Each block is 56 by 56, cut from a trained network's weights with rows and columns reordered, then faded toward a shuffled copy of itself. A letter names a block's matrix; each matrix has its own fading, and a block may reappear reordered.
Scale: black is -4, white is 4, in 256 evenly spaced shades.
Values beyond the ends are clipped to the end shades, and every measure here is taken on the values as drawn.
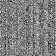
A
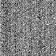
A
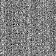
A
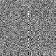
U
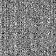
A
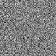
U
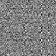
U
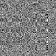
U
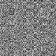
U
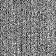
A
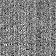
A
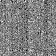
A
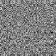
U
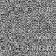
U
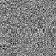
U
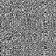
U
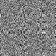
U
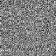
U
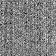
A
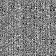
A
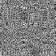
U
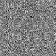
U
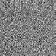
U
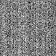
A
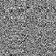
U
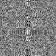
U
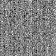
A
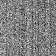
A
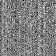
A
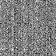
A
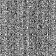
A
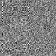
U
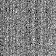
A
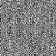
U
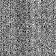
A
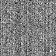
A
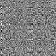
U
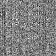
A
